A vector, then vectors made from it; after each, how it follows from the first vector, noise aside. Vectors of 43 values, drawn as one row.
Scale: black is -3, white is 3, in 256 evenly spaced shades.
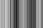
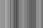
shrunk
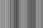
shrunk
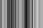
reversed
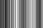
negated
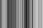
reversed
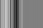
partly zeroed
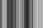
reversed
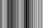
reversed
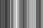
negated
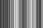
negated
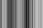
reversed
